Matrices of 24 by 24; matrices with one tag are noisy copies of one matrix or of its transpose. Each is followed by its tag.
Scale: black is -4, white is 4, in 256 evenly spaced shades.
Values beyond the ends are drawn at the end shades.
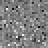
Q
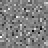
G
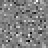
G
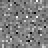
G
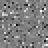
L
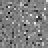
Q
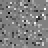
Q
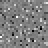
G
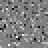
Q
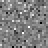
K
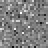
K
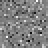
G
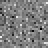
G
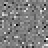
L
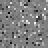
Q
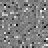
L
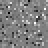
Q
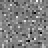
G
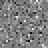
G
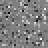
Q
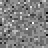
K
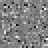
L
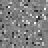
Q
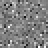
L
